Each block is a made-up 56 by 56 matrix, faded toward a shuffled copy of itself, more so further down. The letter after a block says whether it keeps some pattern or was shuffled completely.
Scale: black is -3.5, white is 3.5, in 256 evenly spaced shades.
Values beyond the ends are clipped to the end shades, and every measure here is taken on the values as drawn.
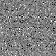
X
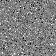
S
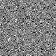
X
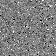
S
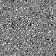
X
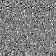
X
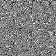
X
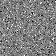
S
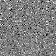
X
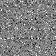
X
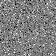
S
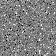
S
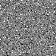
X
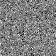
S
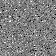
S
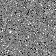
S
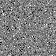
S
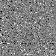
X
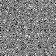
X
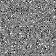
X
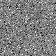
S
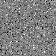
X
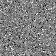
S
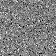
S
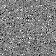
X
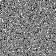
S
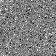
X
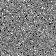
S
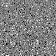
X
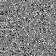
X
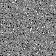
X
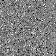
X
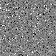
X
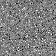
S
